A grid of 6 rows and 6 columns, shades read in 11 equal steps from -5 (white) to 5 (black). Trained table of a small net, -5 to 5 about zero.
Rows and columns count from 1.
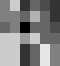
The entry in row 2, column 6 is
3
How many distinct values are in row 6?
5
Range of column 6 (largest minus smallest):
3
